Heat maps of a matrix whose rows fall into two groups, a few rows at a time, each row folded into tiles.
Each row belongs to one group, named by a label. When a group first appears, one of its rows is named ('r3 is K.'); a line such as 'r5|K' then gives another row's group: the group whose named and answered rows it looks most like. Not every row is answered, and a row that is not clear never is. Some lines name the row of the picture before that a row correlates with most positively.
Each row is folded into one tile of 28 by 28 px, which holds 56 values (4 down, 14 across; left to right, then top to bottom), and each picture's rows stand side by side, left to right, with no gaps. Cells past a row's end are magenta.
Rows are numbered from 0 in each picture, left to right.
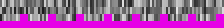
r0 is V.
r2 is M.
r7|M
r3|M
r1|V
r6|V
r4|M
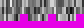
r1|M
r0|M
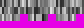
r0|V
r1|M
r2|V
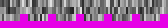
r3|V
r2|V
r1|V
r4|V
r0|M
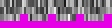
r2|M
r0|M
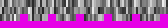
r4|M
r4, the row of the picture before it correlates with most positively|0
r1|V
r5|V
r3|V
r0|V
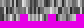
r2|V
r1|M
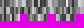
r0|V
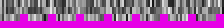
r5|M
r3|M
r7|V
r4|M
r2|M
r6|V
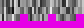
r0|M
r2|M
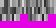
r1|M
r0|V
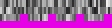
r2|M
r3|M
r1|V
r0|V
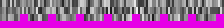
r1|M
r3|V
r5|V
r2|M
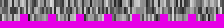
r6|M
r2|V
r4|M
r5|M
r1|V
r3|V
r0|V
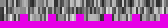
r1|V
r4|M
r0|M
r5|M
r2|V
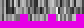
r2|V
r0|M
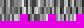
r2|V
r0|V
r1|V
